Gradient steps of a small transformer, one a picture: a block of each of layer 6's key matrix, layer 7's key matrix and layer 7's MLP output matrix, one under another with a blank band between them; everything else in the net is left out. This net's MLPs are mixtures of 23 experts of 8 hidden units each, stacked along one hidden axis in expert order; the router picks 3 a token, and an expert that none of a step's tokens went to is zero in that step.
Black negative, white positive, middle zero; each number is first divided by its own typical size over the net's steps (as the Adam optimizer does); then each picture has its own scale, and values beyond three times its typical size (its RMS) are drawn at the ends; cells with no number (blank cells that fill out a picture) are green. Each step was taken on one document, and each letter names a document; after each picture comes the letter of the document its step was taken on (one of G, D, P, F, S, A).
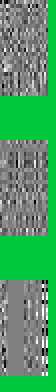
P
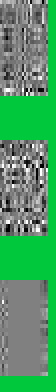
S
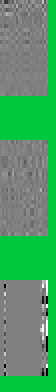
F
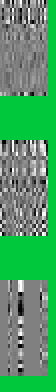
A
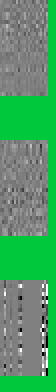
F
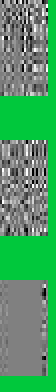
S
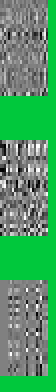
A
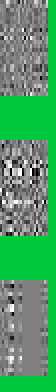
S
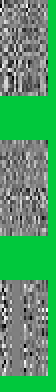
P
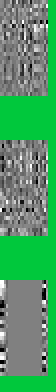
S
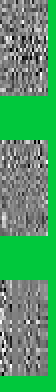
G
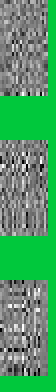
G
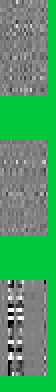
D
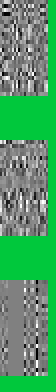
P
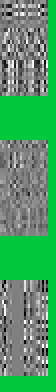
P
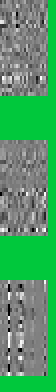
D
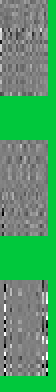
F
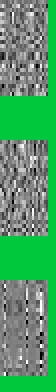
A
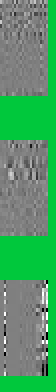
F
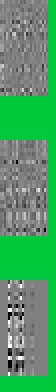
D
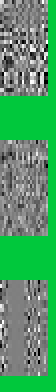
G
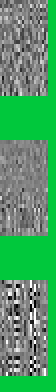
G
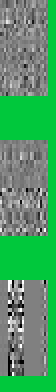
D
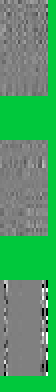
F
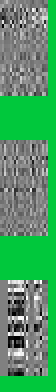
A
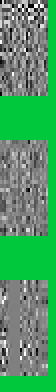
P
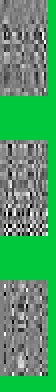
A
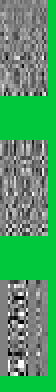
A
